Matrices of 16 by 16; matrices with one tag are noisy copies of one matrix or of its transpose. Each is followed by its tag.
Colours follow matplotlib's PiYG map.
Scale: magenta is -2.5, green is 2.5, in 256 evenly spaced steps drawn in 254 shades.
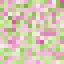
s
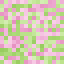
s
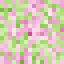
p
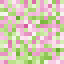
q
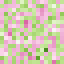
s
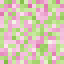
s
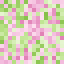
p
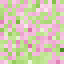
q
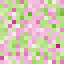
p
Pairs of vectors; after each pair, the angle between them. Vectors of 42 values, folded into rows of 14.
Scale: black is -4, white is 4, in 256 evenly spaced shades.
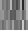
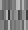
partly opposed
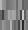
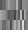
nearly opposite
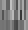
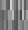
nearly parallel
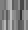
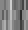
nearly parallel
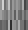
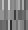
nearly parallel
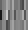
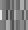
nearly opposite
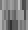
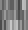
nearly opposite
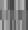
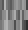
partly aligned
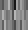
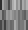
partly opposed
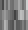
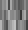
partly opposed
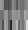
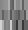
partly opposed
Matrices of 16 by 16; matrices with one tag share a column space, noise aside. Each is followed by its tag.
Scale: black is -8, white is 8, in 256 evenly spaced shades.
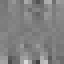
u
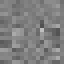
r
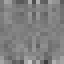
u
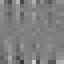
u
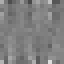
u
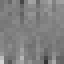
u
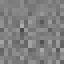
r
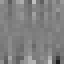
u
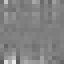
u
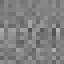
r
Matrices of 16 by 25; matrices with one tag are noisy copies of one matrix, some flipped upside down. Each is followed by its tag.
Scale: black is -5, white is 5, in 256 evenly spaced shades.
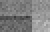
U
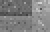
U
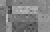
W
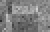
W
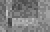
W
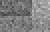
U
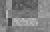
W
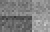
U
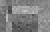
W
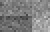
U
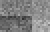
U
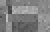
W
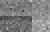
U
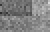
U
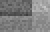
U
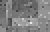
W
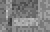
W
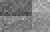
U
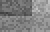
U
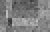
W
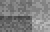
U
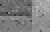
U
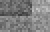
U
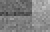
U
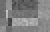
W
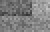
U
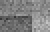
U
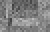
W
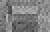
W
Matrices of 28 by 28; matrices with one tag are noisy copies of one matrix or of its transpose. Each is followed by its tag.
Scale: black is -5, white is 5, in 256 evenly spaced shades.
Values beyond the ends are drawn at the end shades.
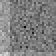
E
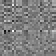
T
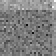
E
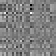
T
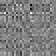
T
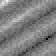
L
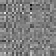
T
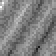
L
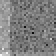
E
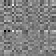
T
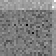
E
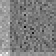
E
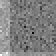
E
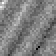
L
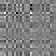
T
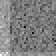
E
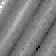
L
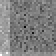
E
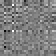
T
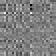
T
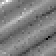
L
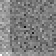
E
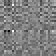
T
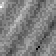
L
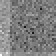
E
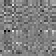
T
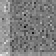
E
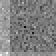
E
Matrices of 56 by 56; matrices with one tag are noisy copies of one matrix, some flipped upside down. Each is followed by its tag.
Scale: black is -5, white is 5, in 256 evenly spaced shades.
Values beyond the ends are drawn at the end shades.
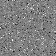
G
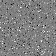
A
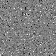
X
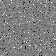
X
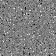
X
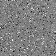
G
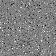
A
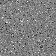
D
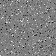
D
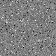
D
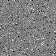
G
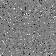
X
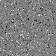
D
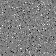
A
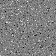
D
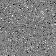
G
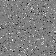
G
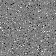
A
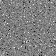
X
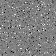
A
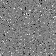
X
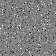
A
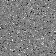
G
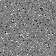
D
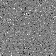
X
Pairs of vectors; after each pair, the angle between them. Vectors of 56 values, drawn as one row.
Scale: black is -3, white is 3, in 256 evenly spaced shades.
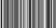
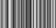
orthogonal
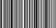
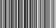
partly aligned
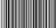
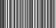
nearly opposite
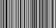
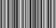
partly opposed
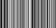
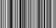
orthogonal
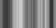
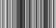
partly opposed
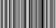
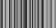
partly aligned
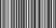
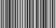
nearly opposite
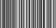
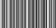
orthogonal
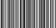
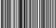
partly aligned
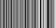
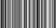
partly opposed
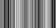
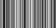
partly aligned
